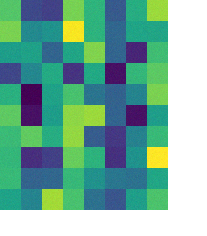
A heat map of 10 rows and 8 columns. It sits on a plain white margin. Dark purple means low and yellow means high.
Odd rows or columns: none. Stripes: upright, repeating 2 times. Average level on the scale: 50%. Calmest part: bottom middle.
